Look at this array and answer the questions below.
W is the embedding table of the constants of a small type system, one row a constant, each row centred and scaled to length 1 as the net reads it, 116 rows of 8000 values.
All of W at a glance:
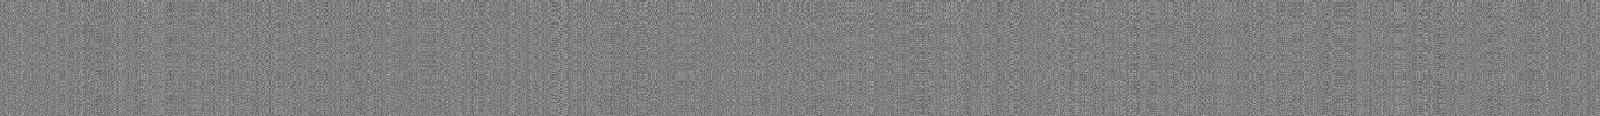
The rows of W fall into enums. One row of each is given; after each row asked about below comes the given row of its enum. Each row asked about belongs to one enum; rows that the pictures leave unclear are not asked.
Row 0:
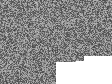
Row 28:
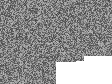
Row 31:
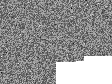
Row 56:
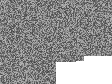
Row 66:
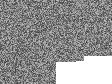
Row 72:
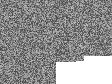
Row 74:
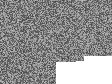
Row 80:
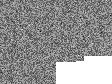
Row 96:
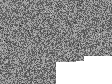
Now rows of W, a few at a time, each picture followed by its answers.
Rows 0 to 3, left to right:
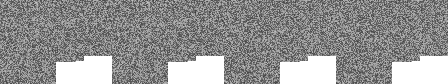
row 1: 0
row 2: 74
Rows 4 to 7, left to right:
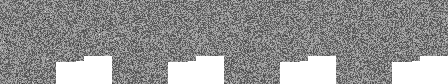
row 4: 96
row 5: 74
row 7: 56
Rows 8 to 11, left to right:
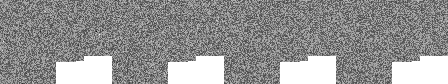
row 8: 96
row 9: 66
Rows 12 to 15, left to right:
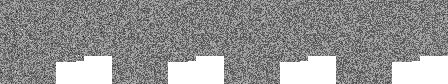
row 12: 80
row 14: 28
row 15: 74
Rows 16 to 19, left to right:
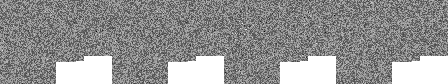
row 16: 96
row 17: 96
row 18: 80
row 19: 0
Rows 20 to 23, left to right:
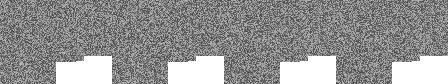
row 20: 56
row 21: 28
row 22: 74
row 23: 74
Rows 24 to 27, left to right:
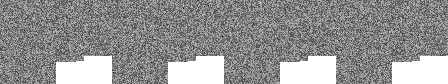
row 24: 72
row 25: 31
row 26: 0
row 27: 72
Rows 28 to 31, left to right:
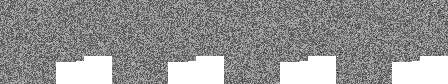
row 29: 56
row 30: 0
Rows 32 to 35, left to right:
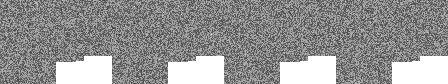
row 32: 0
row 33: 96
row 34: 56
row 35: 28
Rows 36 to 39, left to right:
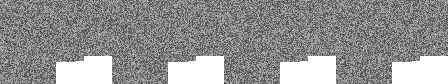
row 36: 96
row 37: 56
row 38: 74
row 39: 96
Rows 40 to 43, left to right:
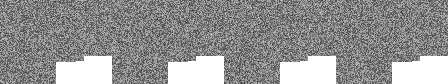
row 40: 74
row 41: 96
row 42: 66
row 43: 56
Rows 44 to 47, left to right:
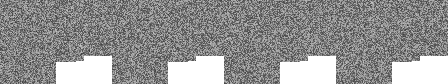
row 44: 72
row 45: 28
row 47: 0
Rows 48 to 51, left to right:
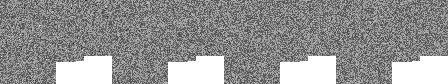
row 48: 31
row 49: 0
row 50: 74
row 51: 28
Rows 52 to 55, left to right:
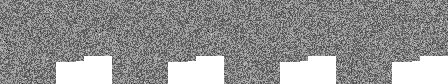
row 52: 96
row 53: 96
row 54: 56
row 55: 66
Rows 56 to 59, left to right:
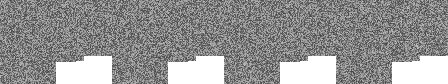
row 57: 28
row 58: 56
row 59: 72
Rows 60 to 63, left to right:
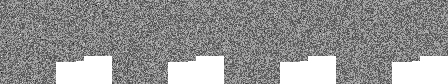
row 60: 31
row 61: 66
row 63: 28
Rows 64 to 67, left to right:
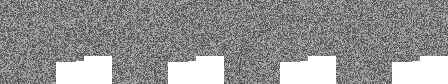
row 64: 0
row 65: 28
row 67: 56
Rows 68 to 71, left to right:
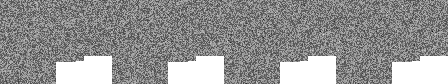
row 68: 0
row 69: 28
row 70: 96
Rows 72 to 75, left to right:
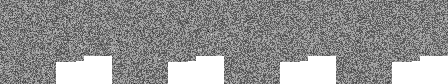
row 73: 96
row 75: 74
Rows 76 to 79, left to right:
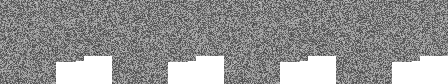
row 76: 0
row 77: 74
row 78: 0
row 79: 74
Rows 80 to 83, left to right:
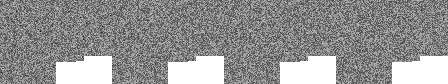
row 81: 28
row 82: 28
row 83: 74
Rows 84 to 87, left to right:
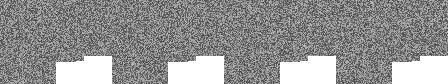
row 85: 56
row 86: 72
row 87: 0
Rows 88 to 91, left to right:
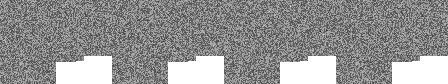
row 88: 56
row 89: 28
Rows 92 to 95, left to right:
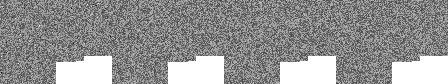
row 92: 31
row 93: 28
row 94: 0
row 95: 74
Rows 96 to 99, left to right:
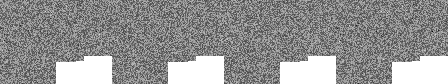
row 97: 56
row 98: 74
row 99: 96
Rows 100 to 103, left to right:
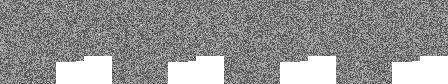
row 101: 80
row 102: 74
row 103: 56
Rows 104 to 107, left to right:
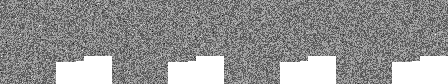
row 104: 31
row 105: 80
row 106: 28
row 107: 96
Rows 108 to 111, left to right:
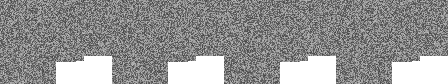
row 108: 28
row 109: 56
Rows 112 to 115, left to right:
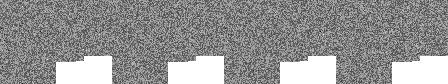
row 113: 56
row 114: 96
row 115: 72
